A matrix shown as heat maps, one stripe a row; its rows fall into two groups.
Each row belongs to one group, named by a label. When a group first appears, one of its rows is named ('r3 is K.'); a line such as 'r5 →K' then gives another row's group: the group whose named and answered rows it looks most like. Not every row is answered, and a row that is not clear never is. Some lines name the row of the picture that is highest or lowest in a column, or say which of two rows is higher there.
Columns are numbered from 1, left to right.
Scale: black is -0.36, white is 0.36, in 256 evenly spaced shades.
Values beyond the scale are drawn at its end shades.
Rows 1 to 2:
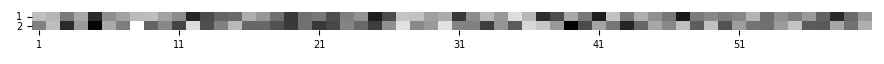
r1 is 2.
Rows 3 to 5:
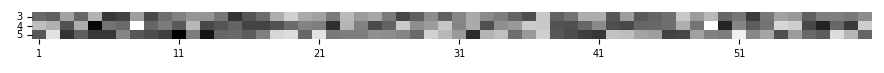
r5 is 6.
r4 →2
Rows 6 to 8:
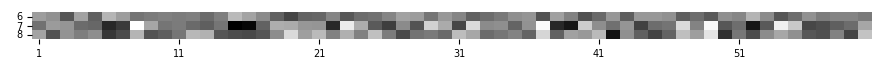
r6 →2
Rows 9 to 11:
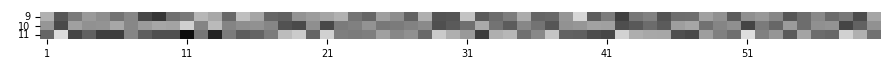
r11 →6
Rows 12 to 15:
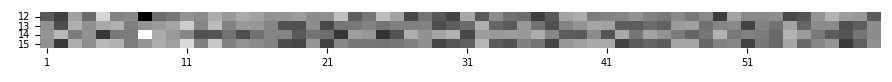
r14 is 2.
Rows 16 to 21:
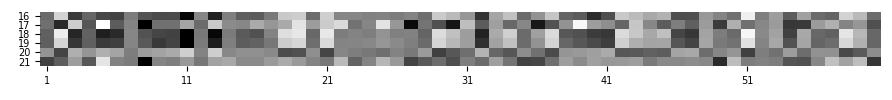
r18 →6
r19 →6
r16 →6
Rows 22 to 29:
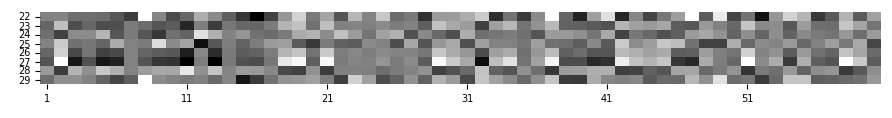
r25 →2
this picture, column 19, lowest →28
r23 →6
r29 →2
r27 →6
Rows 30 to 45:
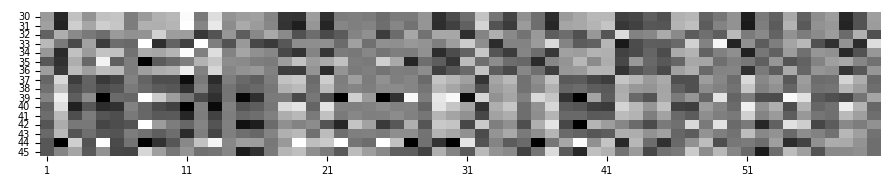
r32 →2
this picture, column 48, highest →44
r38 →6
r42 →2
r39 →2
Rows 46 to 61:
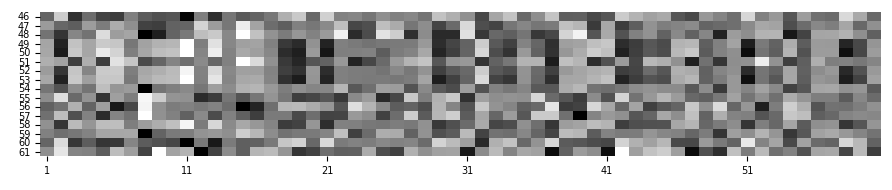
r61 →2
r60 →6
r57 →2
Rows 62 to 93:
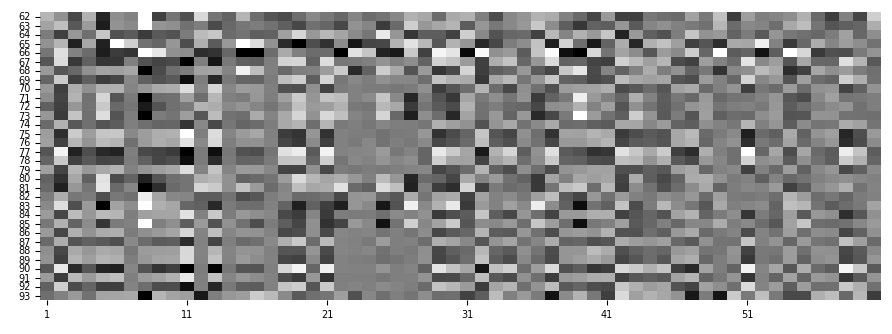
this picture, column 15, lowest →66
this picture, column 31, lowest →66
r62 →2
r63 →2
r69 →6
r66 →2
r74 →6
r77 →6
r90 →6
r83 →2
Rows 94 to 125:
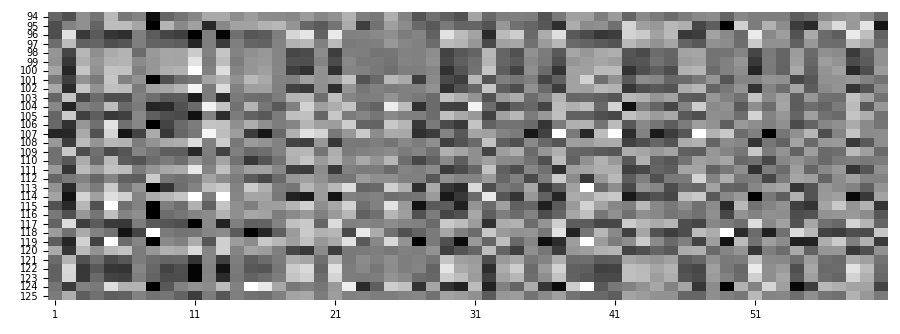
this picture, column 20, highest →107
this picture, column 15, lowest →118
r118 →2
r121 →6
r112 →2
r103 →6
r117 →6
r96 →6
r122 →6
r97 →6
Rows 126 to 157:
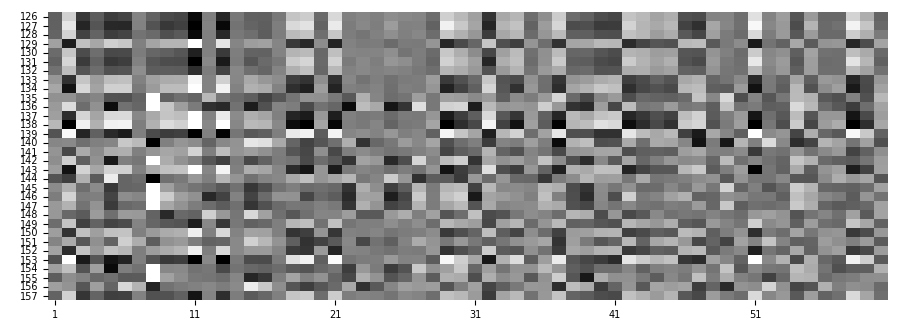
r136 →2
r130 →6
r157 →6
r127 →6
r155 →2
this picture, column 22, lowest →136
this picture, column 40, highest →138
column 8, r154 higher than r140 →Yes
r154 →2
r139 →6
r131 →6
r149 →6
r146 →2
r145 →2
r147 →2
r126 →6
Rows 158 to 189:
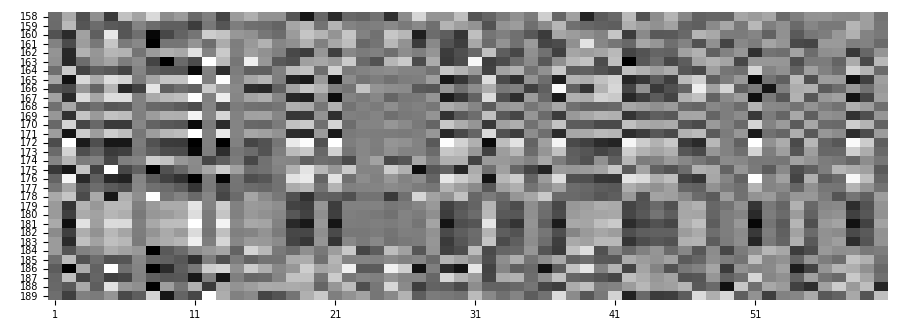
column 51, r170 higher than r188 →Yes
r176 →6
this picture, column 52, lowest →166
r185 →6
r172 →6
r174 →2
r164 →6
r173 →6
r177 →6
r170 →6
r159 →6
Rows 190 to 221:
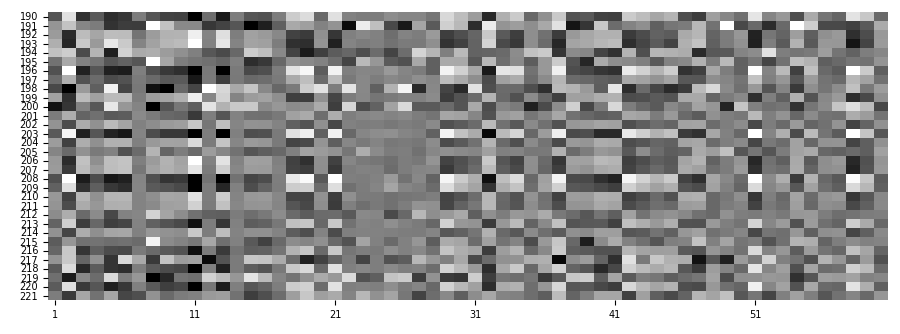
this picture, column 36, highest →194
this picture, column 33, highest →196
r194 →2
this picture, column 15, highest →219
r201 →6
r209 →6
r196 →6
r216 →6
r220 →6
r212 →2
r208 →6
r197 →6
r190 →6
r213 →6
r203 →6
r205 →2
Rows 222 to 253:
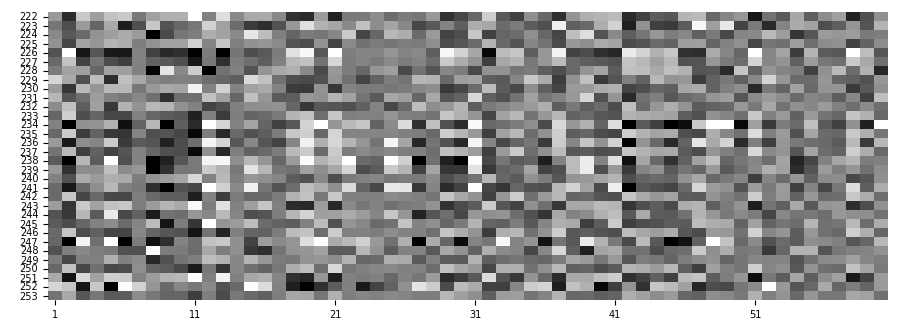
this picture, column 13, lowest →226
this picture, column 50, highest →228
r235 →6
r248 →2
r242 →6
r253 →6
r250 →6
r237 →6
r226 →6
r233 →6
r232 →2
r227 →6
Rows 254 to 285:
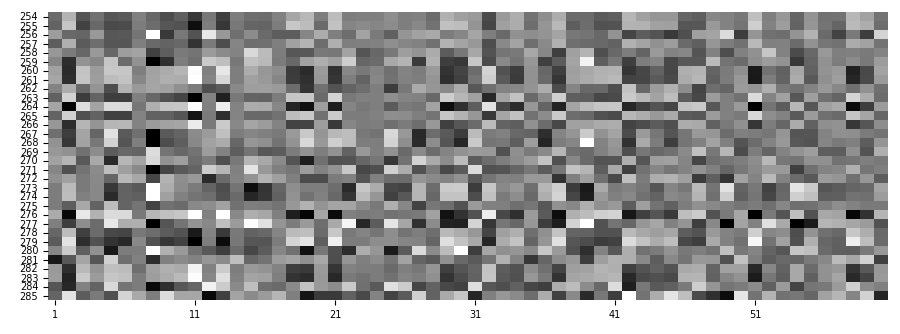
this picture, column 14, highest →281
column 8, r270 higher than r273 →No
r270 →2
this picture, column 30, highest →280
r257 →6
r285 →2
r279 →6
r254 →6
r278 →6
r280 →2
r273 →2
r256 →2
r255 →6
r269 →2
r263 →6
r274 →2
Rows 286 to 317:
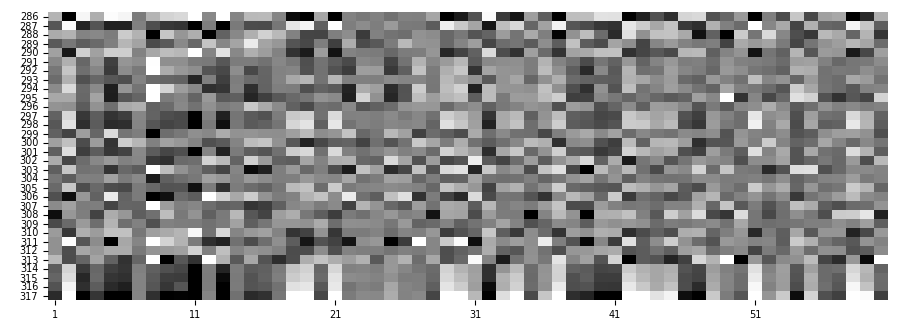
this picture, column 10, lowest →317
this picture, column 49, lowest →288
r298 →6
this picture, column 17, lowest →313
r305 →6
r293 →6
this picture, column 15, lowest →303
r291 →2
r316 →6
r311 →2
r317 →6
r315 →6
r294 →2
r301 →6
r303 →2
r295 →2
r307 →2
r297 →6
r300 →2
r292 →2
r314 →6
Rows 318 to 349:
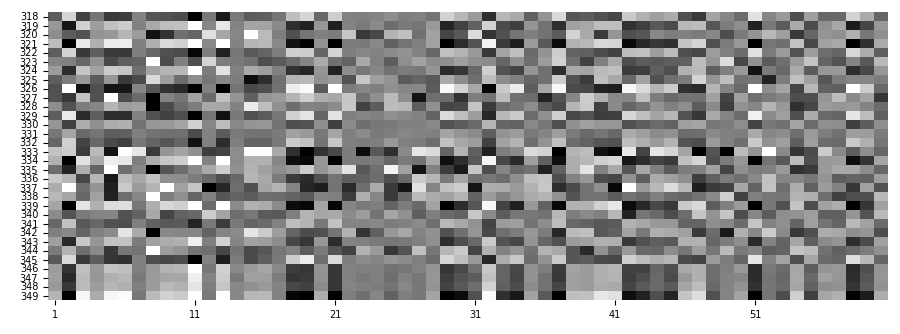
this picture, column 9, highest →337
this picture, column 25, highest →335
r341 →6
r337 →2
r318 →6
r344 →2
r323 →2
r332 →6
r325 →2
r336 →2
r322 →6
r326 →6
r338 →2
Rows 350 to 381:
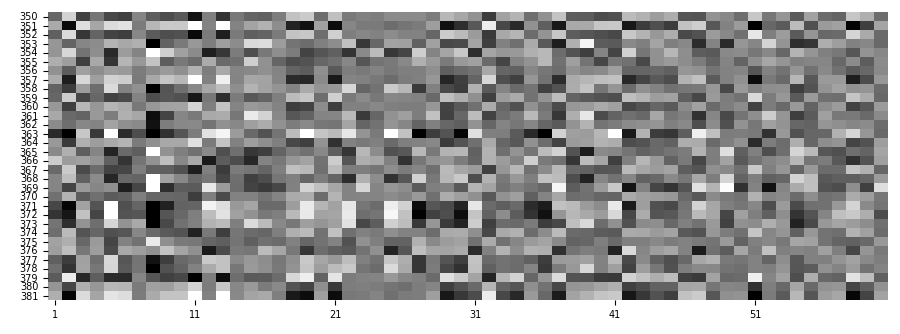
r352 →6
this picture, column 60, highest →369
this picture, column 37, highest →369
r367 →6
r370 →6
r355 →2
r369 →2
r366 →2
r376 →2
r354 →2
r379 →6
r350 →6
